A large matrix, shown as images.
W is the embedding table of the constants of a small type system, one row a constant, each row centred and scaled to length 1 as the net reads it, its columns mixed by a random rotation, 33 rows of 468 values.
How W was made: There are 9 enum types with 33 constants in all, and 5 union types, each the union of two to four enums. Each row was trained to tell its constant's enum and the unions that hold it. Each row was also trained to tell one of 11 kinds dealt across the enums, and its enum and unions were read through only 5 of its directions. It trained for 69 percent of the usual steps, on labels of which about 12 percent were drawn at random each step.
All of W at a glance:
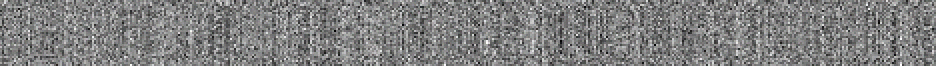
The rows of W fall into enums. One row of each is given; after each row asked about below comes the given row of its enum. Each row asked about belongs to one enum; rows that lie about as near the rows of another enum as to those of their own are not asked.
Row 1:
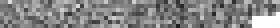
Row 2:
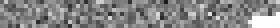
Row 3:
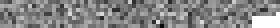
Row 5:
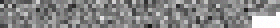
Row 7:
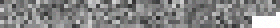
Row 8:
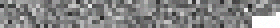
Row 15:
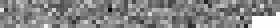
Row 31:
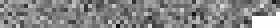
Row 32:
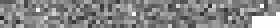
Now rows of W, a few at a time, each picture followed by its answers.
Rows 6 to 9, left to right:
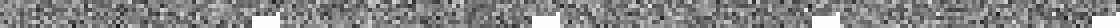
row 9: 3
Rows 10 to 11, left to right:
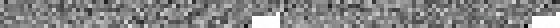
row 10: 15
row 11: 15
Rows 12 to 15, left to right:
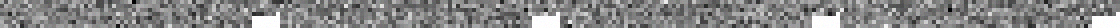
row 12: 31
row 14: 5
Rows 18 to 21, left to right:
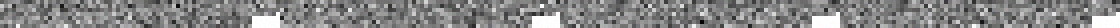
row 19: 32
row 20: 7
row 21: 7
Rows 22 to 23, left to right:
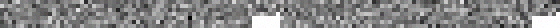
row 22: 3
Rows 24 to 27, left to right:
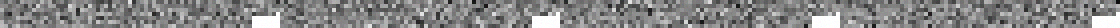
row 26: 15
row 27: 32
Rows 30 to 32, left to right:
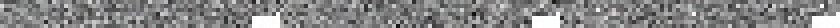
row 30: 3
